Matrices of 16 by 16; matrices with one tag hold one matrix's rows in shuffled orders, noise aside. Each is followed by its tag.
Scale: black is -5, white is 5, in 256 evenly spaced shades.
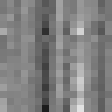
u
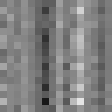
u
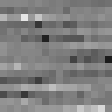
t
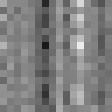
u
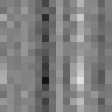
u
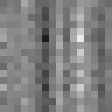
u
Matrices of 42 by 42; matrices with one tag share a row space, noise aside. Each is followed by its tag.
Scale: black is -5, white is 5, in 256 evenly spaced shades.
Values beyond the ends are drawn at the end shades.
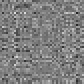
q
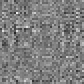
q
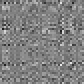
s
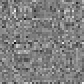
q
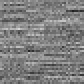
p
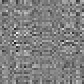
q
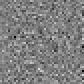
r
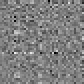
r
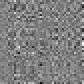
r
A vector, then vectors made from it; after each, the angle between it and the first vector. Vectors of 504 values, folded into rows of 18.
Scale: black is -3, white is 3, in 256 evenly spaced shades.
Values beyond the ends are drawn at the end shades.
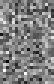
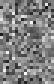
nearly parallel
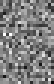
orthogonal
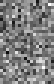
partly opposed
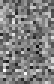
nearly parallel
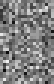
nearly opposite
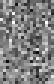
partly aligned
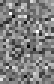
orthogonal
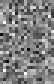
nearly parallel
